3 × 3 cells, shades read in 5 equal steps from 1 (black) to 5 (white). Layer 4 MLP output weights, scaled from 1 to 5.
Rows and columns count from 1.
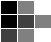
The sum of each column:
4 8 13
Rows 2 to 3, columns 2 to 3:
2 3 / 3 5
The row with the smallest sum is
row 2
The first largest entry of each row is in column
3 3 3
